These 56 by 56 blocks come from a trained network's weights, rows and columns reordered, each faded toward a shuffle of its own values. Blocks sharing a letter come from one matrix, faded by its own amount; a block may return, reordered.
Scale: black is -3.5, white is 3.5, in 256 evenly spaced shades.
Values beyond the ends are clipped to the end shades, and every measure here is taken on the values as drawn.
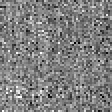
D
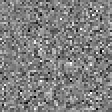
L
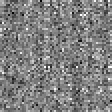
D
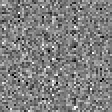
L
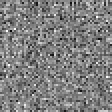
D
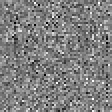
L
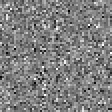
L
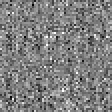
D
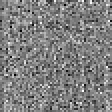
D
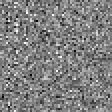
L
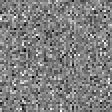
L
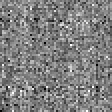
D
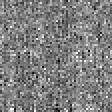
D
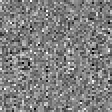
L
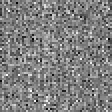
D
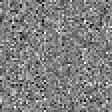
L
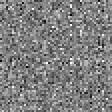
L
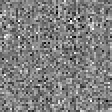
D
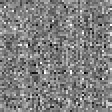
D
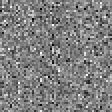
L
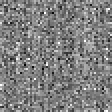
D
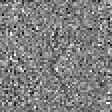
L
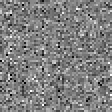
L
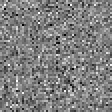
L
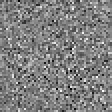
L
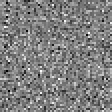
L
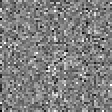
L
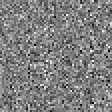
L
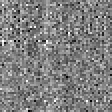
D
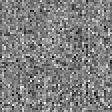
D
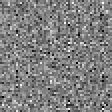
L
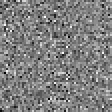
L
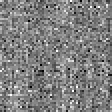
D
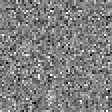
L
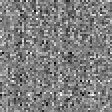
D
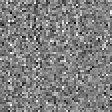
L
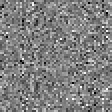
L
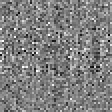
D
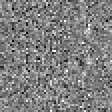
L
